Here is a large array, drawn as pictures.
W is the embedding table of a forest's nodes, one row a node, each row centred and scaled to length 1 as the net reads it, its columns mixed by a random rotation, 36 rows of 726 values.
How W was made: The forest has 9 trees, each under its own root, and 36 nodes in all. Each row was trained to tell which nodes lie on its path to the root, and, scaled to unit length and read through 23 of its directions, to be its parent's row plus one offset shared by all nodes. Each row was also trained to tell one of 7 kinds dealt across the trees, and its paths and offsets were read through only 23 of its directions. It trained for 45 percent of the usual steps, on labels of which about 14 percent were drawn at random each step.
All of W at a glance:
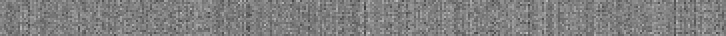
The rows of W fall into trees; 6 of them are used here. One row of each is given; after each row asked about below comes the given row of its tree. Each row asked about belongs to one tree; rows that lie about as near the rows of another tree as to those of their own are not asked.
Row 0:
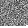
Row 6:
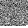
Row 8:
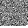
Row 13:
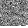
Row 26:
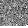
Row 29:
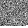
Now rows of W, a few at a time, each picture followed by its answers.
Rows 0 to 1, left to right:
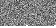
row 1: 8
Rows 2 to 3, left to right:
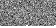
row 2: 13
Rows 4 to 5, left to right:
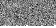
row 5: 6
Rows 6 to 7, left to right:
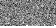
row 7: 26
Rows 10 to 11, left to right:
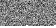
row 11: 6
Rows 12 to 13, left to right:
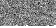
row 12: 0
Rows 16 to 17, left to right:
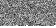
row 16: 0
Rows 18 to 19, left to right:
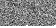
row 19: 8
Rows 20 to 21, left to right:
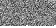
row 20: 8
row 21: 0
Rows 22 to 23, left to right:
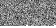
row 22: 8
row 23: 6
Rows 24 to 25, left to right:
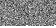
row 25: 26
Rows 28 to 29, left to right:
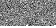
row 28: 0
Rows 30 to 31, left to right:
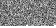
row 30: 8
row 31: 6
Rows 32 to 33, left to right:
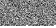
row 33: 6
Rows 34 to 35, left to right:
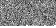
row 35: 8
